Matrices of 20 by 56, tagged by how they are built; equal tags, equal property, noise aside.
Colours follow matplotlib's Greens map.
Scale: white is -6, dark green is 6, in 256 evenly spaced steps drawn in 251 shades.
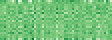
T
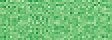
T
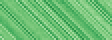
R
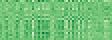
T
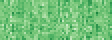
T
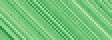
R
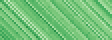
R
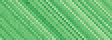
R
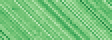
R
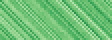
R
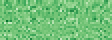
T
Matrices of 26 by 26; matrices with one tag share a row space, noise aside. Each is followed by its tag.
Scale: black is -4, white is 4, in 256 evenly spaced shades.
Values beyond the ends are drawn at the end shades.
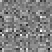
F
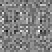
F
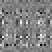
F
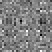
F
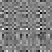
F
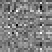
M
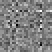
M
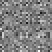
F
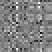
M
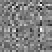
M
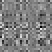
F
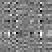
M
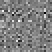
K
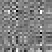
M
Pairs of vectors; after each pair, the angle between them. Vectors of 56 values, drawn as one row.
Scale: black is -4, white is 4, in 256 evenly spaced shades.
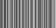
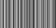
nearly opposite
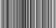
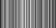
nearly opposite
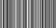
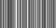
partly aligned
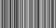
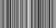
partly aligned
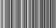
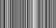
partly opposed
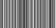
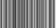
partly aligned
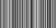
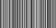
nearly parallel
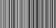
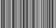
orthogonal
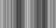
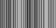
partly opposed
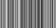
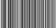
partly aligned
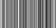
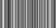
partly opposed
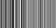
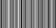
partly aligned
